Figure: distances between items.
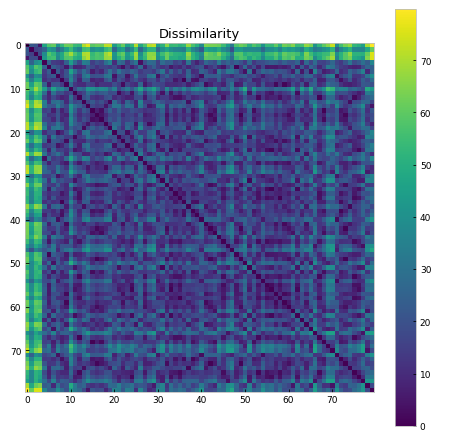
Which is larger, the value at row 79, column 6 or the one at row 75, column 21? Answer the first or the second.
the first
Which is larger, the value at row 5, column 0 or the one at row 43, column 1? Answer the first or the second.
the first
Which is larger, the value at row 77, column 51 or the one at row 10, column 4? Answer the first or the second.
the second
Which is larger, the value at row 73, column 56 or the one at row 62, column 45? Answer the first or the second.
the first
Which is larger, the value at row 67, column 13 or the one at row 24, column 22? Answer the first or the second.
the first
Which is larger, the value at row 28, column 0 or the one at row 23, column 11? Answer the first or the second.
the first
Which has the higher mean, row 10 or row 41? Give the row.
10
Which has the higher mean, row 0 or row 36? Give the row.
0
